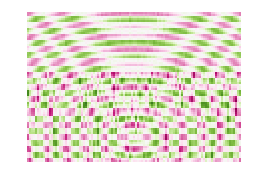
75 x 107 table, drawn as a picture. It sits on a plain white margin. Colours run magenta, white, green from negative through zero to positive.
Stripes: horizontal, repeating 12 times. Seam: horizontal, 40% of the way down, the top part calmer. Average level on the scale: 50%. Rings: centred on the bottom middle.
